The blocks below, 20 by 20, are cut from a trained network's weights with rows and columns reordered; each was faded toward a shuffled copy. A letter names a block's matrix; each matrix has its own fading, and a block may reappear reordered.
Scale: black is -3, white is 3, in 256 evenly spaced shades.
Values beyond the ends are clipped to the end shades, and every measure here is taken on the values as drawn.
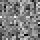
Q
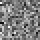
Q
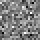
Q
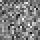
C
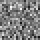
Q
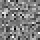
Q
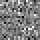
C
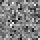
C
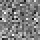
Q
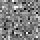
C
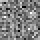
Q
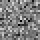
C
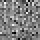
Q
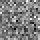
C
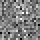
C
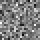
C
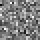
C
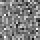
C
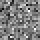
C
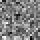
Q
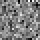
C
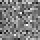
Q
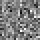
Q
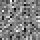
C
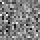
C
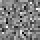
C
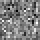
Q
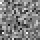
Q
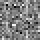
C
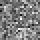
C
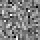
C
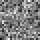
C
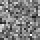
C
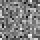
Q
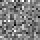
C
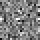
C
